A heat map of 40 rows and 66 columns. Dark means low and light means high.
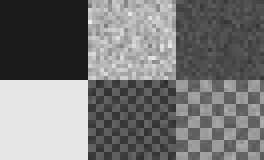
The table splits into 2 rows of 3 panels. Panel 1,1: very low, flat. Panel 1,2: high, fine-grained. Panel 1,3: low, fine-grained, faint in contrast. Panel 2,1: very high, flat. Panel 2,2: low, checkered. Panel 2,3: middling, checkered, strong in contrast.
